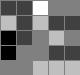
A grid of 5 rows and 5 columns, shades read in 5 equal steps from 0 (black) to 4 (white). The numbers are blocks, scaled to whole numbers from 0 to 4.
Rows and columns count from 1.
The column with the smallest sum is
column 1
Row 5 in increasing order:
2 2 3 3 3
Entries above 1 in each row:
3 2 3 2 5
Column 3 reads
4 3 2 2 3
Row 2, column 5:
1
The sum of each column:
6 7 14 10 9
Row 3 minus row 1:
-1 0 -2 1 0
